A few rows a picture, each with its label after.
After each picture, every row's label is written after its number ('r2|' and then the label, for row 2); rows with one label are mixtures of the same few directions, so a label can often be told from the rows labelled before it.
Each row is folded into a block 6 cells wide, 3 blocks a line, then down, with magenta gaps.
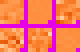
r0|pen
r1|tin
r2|pen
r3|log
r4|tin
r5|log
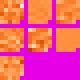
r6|tin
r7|log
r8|pen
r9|log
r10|pen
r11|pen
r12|tin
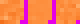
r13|pen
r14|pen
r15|tin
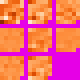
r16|pen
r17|pen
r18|log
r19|tin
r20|pen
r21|pen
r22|tin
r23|pen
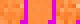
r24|tin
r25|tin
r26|tin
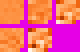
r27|tin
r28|pen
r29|pen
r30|log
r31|pen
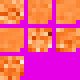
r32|log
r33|tin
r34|pen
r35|pen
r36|tin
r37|pen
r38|tin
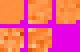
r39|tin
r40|pen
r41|tin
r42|tin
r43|pen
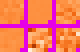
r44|tin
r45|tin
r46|log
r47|pen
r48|pen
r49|tin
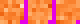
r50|tin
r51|tin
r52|pen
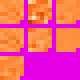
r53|log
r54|pen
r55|pen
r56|log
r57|pen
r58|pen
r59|pen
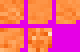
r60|log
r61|pen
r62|log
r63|pen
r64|tin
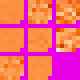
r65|pen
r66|tin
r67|log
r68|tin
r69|log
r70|pen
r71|tin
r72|tin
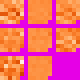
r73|log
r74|log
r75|log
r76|tin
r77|tin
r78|log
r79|tin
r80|tin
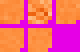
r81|pen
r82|log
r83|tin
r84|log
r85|tin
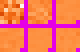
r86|tin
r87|log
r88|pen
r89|pen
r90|pen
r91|tin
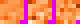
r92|pen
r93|pen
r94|tin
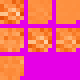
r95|log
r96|log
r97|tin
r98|tin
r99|log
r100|log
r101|tin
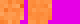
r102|tin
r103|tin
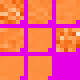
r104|log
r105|log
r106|pen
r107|pen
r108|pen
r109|tin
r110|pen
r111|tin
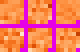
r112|pen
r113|tin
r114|log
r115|tin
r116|pen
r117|tin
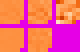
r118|log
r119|log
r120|pen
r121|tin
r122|tin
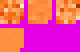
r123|tin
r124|pen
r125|tin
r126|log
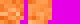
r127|log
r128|pen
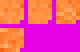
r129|tin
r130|tin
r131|log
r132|pen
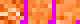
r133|log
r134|tin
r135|pen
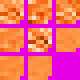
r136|log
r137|pen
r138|log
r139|pen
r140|log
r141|log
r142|pen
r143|pen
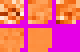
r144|log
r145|pen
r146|pen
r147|tin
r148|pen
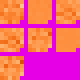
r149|tin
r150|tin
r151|log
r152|log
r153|tin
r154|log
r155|tin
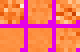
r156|tin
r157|tin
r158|log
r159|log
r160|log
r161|tin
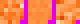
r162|tin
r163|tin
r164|pen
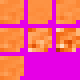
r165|pen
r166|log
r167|pen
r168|pen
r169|pen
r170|pen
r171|pen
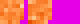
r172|tin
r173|pen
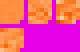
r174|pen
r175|log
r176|pen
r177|pen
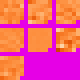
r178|tin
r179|pen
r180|log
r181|log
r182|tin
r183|pen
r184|pen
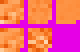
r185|pen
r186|tin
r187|pen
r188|pen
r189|log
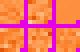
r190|log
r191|pen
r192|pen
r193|pen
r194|tin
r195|tin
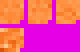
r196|tin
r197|tin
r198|log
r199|pen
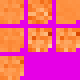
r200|tin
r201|log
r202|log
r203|tin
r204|tin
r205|tin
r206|tin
